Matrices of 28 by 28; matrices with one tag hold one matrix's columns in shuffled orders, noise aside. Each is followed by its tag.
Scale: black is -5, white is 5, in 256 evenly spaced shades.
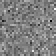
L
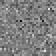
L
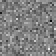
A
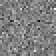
L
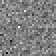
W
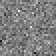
W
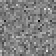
L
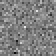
W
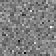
W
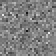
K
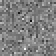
A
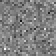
A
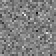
K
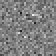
K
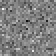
L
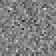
L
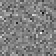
K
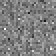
A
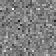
L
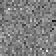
L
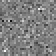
L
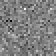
L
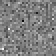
A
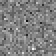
A
